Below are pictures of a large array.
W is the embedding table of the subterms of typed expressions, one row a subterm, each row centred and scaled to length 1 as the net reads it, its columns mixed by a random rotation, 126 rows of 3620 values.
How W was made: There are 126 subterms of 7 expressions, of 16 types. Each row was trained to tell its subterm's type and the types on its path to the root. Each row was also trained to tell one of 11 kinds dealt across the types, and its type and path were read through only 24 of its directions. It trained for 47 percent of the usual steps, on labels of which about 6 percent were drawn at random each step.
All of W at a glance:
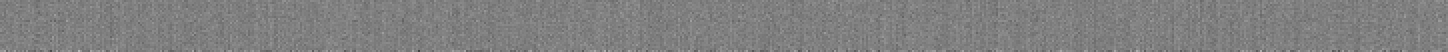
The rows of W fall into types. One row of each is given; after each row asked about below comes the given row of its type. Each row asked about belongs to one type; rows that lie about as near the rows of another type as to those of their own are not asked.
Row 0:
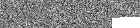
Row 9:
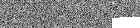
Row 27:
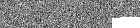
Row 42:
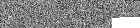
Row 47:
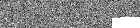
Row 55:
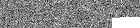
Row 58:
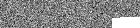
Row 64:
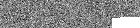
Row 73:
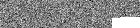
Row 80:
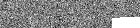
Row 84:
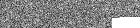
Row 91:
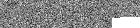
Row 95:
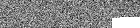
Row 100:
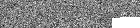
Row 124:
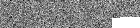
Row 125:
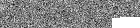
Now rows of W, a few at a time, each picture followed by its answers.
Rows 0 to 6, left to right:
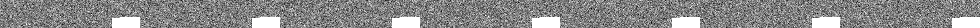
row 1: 27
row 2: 100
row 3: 55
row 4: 73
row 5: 9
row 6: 42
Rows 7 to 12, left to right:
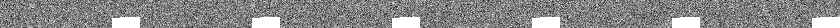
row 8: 100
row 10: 55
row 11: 0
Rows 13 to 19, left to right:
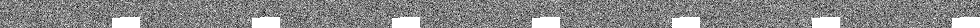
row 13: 95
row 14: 47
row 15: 64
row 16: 100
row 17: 47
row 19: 100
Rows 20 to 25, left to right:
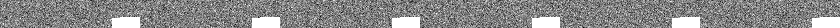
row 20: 55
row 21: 47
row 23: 9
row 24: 0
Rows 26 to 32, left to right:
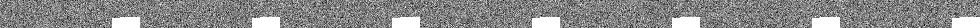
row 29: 125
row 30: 27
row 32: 91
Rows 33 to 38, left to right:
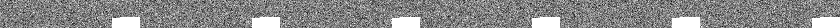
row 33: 0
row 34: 47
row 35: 55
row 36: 9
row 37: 84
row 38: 27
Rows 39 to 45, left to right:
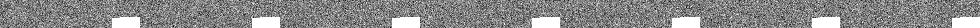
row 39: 9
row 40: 9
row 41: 42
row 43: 84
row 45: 58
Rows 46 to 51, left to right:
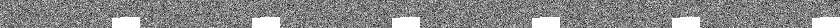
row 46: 42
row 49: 125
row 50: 124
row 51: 42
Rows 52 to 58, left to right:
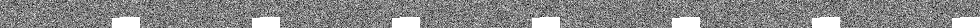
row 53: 124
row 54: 125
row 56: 91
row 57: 55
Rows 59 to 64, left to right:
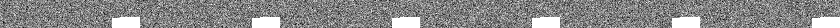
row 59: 0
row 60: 42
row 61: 58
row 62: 27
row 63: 124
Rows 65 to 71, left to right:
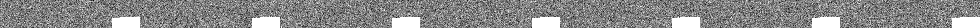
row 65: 55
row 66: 100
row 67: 64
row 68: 0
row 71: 80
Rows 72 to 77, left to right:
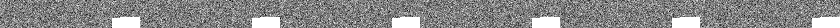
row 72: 0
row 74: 64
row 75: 124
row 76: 95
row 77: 64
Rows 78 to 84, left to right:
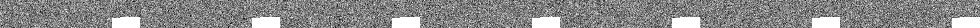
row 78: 27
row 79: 73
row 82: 47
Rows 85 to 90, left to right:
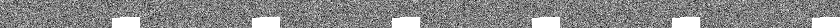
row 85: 125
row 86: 73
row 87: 100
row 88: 55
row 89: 91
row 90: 42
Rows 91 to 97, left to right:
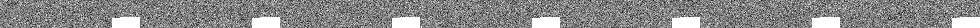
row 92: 100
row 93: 95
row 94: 64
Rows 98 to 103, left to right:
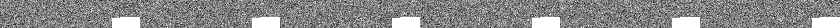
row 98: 58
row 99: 80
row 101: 73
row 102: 125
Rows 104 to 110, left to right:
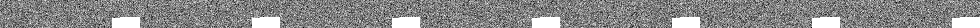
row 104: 42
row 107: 55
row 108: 27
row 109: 0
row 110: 0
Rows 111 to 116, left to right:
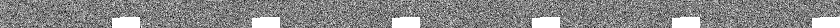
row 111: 27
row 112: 95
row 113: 47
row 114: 80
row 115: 47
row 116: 95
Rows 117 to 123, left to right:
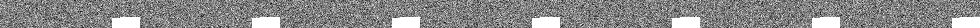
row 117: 42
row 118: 73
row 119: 84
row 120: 100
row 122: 91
